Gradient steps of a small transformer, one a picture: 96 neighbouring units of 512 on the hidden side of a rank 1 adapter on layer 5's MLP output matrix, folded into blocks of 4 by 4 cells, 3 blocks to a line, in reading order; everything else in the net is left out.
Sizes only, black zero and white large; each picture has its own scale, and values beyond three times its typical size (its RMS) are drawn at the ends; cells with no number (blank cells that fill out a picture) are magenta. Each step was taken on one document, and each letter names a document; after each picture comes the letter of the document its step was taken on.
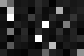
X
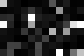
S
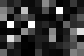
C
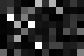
C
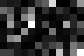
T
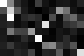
X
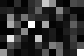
T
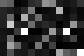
S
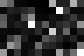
S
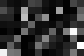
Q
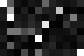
X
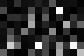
T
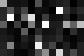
S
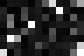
Q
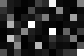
Q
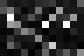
X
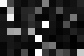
X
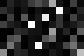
Q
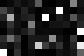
Q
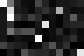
X
